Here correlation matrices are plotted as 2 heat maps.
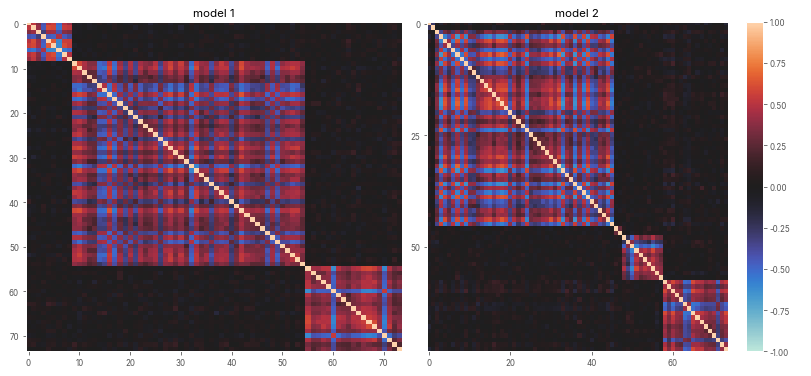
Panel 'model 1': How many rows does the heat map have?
74
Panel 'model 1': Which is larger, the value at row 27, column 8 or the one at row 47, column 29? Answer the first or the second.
the first
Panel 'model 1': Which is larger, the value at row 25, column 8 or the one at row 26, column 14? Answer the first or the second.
the second
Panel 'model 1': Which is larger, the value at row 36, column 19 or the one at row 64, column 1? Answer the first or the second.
the first
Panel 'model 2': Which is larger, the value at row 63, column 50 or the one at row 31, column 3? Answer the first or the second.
the first
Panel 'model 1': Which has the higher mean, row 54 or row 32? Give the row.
54
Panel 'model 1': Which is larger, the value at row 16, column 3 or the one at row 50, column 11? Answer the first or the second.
the second
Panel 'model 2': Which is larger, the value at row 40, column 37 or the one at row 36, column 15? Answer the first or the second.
the first
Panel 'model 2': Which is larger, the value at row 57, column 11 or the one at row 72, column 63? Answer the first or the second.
the first
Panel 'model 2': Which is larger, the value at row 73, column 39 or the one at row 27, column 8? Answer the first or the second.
the first
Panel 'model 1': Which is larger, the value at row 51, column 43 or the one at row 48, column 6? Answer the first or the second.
the first
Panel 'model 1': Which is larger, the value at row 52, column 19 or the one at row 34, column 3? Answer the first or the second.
the second
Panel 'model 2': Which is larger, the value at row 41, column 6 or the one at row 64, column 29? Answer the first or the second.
the first
